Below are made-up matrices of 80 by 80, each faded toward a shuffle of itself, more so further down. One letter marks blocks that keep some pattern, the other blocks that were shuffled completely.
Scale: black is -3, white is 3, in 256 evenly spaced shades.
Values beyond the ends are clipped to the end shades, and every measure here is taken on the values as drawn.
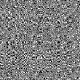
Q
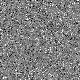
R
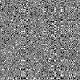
Q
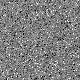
R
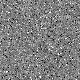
R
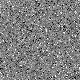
R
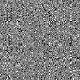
Q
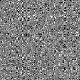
Q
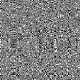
Q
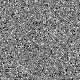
R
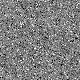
R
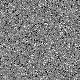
R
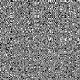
Q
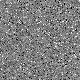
R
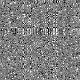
Q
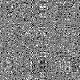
Q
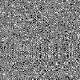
Q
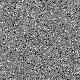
R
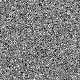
R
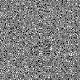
Q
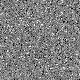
R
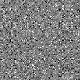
Q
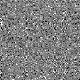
Q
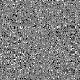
Q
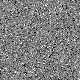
R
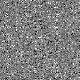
Q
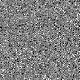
Q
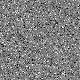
R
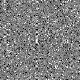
Q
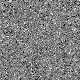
R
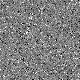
R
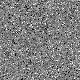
R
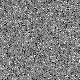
R
